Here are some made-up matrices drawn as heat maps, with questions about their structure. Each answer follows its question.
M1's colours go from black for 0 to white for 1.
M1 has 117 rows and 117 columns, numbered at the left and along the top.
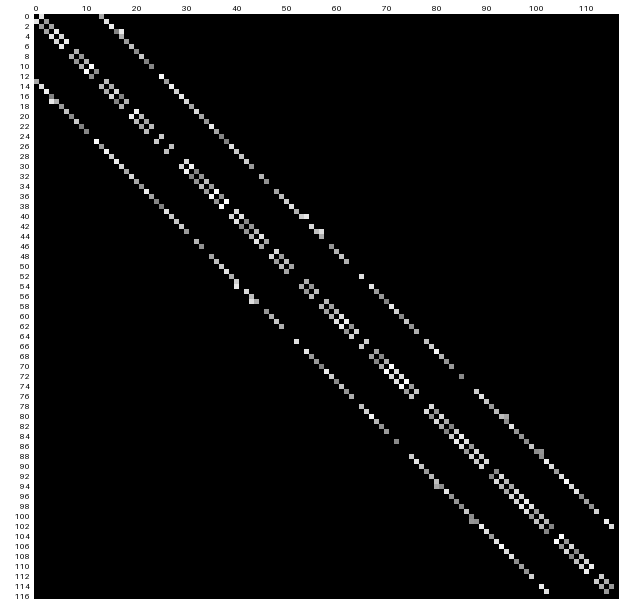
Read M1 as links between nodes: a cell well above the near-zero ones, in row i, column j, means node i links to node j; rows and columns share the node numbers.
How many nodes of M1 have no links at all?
1
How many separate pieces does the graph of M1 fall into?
2
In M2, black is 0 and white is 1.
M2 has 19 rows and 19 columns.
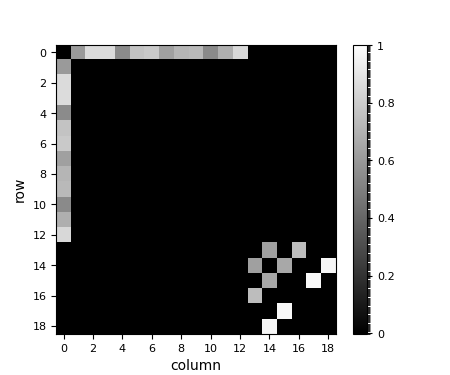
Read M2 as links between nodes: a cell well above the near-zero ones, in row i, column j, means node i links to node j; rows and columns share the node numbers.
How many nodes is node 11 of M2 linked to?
1
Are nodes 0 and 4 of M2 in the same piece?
yes
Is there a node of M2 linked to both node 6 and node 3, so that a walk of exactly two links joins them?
yes
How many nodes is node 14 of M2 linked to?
3
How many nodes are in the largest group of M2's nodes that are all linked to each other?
2
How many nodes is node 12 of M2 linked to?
1
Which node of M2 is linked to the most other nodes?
node 0
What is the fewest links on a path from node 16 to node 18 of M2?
3
